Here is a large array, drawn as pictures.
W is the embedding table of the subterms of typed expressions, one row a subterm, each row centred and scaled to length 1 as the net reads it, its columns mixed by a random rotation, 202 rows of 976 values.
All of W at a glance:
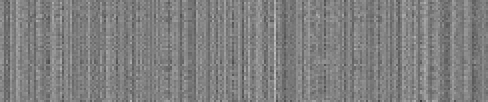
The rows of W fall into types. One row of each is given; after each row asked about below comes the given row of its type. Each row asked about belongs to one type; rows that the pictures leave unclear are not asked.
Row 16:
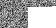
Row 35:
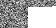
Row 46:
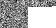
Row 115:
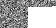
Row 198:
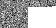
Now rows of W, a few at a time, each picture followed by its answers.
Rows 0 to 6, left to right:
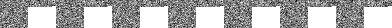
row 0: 198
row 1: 46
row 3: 198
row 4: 35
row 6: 46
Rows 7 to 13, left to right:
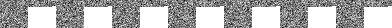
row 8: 115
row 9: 198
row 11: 35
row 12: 16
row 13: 46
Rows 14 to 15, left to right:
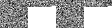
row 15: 46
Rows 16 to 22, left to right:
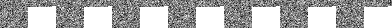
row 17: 115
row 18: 16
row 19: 46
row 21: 35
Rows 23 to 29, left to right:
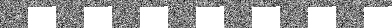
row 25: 198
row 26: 46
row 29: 35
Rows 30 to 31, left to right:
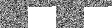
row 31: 115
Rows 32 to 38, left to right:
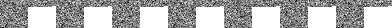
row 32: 35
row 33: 35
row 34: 115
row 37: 46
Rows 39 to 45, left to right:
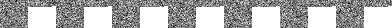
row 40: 46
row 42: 115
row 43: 35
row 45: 115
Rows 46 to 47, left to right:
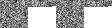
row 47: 198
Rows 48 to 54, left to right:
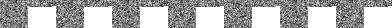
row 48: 46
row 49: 115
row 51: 16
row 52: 115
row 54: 46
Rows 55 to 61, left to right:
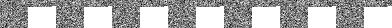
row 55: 16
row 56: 35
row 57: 198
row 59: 35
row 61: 46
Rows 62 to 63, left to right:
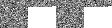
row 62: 115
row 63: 198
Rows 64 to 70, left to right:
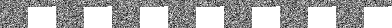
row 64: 198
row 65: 16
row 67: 198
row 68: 16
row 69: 115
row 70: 198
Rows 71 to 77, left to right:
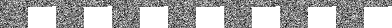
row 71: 35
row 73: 16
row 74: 35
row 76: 35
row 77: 46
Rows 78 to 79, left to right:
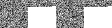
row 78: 16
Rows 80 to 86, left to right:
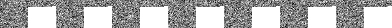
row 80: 35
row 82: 46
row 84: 115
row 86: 16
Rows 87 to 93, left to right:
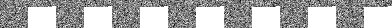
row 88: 198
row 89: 198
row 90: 35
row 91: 46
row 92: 198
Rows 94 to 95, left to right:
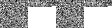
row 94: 46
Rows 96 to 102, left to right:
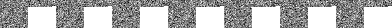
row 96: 198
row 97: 16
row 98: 115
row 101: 46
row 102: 46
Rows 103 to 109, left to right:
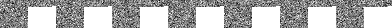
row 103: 115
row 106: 46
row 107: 35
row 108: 46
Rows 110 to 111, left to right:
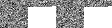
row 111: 115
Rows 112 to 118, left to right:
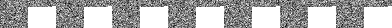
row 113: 115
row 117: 16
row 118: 35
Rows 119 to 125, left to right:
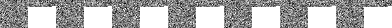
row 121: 115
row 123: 16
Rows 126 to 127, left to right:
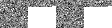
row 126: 115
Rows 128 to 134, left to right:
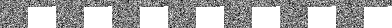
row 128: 198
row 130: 46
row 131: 198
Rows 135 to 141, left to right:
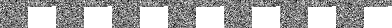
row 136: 46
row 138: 35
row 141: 115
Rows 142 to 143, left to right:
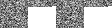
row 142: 35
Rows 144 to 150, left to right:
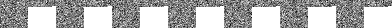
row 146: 16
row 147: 198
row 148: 35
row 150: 198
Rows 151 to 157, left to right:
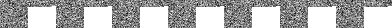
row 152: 46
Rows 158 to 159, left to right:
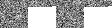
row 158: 46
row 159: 35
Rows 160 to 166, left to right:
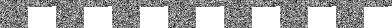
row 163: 16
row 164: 46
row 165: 46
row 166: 198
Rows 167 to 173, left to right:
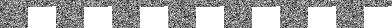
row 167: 35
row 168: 46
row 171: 16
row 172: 115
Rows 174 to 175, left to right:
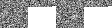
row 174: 198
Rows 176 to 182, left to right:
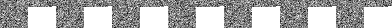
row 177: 16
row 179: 16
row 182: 198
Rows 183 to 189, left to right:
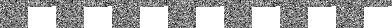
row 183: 46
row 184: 46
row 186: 35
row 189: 115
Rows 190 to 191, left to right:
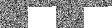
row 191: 16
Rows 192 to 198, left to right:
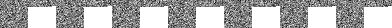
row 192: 16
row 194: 115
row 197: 198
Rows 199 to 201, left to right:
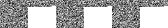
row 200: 16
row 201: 16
